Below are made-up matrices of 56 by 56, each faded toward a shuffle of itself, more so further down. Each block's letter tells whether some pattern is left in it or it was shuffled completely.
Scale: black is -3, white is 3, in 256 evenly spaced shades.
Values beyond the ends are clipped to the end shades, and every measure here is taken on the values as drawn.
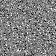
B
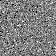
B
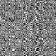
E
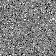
B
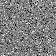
B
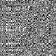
E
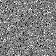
B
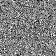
B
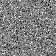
B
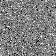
B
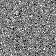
B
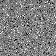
B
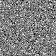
B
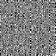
E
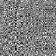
E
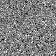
B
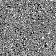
B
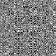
E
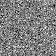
B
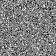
B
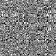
E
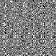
E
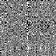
E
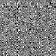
E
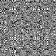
E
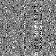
E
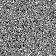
B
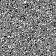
B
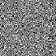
E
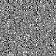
E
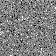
B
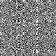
E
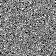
B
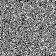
B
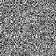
E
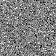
B
